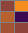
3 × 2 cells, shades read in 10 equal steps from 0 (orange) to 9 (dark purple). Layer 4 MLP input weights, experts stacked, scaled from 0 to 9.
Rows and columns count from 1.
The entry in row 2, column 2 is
9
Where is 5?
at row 1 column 1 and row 3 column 2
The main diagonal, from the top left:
5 9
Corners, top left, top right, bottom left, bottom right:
5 0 4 5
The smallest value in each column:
3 0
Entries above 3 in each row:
1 1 2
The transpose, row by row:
5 3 4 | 0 9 5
